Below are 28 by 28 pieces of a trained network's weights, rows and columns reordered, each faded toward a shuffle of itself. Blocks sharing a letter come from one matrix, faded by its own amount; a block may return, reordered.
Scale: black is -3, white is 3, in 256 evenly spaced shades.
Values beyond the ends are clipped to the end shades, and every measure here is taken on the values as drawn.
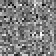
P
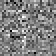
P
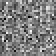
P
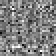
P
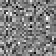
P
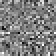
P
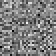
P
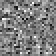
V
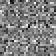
P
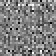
P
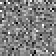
V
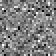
V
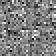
V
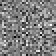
P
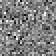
V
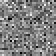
V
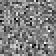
V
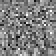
P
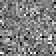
V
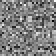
P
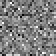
V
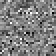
V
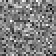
V
